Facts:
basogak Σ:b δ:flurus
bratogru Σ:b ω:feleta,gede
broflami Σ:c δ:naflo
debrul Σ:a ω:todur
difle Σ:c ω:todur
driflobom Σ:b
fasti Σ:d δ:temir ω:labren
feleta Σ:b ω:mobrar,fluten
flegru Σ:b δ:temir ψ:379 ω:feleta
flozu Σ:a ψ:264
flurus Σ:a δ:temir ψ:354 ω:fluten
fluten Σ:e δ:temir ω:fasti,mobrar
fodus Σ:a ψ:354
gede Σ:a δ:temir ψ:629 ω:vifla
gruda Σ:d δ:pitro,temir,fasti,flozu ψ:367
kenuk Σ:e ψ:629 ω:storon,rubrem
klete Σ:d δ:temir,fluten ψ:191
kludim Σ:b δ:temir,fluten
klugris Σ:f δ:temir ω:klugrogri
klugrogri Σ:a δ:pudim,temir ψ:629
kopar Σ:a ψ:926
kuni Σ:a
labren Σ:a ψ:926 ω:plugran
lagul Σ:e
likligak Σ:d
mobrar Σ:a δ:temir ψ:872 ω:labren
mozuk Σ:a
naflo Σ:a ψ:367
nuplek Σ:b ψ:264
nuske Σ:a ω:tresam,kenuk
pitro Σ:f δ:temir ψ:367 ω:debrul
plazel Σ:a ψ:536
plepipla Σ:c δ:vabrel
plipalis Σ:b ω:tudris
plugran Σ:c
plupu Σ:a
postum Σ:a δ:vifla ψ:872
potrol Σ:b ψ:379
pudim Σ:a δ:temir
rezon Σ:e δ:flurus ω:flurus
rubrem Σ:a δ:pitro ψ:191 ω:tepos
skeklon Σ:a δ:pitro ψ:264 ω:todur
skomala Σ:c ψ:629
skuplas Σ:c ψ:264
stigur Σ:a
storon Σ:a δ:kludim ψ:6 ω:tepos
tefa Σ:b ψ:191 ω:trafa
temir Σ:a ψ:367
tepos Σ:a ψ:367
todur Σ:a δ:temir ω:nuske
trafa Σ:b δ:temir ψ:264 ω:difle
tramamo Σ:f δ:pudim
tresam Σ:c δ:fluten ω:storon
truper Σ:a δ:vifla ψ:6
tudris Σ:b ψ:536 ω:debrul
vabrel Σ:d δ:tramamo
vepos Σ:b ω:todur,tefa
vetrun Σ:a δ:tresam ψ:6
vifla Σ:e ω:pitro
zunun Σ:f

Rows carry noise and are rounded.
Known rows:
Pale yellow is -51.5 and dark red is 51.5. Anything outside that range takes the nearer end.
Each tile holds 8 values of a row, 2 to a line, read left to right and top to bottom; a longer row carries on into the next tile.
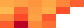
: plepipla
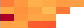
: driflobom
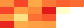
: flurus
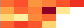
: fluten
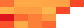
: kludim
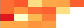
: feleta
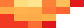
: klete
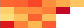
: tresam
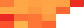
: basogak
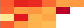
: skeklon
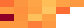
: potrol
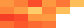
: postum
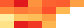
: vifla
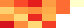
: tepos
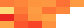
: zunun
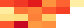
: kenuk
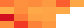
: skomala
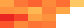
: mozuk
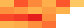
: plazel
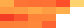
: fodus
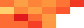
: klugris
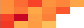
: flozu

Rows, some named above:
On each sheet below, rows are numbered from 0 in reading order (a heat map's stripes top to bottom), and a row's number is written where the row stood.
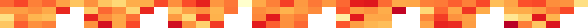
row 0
difle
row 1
vabrel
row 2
tepos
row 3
pudim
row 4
skeklon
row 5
lagul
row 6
storon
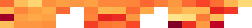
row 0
likligak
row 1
vetrun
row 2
rubrem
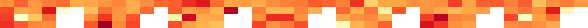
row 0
labren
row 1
plepipla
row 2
skeklon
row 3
vetrun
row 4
tudris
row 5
klugrogri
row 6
plugran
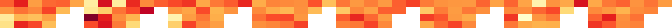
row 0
vifla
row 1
broflami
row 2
pitro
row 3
truper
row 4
klugris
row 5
zunun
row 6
fasti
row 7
pudim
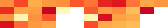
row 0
mobrar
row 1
skeklon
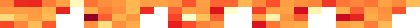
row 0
nuske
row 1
nuplek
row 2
labren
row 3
mobrar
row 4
skuplas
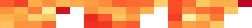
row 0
vepos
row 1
kopar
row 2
flegru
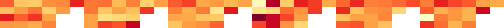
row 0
gruda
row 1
tefa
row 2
vepos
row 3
naflo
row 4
gede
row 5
todur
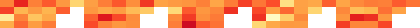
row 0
debrul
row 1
temir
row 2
tramamo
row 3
bratogru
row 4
vetrun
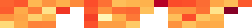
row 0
plipalis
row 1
flegru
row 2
trafa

